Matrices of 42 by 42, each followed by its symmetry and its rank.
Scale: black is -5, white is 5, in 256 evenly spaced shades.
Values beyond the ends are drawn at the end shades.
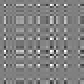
symmetric, rank one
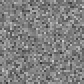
antisymmetric, full rank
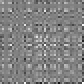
symmetric, rank three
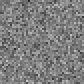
neither, full rank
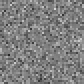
antisymmetric, full rank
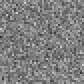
neither, full rank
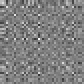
symmetric, rank three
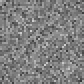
symmetric, full rank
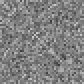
symmetric, full rank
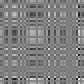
symmetric, rank one
